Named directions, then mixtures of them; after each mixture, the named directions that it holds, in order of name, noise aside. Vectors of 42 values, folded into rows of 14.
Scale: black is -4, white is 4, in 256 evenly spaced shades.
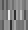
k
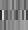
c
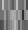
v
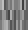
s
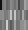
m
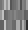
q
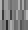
c, m, s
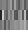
c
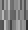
k, q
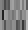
c, q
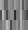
c, k, s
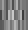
c, k, v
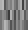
s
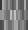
m, q, v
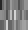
m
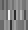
k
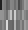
m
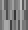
k, s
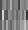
c, m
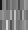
m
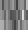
v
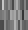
v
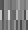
c, k, s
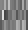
c, q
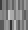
k, m, v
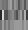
c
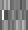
c, q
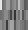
m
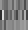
c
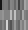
m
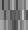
v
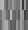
s
